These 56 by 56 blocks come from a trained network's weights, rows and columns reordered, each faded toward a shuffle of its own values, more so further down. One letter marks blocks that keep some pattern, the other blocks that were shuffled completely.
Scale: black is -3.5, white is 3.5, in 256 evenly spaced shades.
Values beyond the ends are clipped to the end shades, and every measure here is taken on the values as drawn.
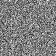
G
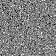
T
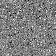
T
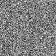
G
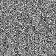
G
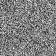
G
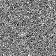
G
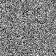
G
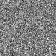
G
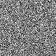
T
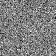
T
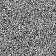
G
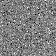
T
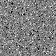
T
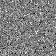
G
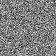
T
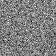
T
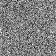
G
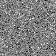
G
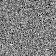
T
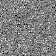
G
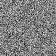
T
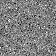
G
